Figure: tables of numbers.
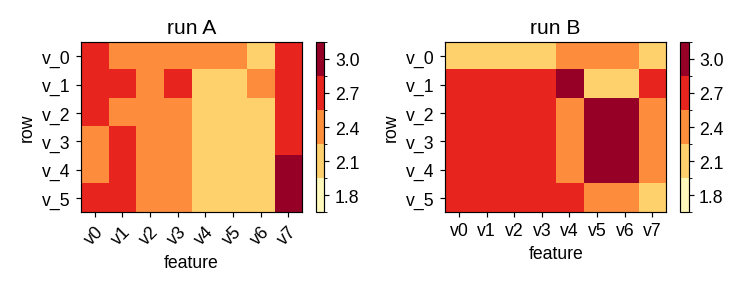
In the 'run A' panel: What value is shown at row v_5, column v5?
2.1
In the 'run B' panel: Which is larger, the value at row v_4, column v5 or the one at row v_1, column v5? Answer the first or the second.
the first
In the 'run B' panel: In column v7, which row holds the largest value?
v_1
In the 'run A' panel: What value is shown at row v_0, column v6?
2.1
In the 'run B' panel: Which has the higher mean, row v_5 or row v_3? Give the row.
v_3
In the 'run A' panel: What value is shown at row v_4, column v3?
2.4
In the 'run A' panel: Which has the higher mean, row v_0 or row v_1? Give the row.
v_1
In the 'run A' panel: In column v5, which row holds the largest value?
v_0
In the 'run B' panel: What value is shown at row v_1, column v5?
2.1
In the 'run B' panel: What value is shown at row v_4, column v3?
2.7
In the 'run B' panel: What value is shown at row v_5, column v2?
2.7
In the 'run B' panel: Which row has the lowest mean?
v_0
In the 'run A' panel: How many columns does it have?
8
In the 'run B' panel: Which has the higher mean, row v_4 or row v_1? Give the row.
v_4
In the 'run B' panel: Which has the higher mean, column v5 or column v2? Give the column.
v5
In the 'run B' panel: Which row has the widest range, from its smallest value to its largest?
v_1
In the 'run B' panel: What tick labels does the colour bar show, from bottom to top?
1.8, 2.1, 2.4, 2.7, 3.0
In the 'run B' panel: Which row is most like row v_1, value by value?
v_5
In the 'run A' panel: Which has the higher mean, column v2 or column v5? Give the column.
v2
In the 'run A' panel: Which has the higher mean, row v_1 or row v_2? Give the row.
v_1
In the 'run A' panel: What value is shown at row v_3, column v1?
2.7
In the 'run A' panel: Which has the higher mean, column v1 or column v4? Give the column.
v1
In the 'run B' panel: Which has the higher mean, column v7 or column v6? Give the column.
v6
